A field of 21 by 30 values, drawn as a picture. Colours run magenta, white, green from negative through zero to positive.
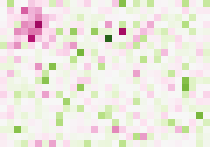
Stripes: none. Average level on the scale: 50%. Histogram: heavy tails on both sides. Ninth with the lowest average: top left. Mirror symmetry: none. Dips: one, in the top left.
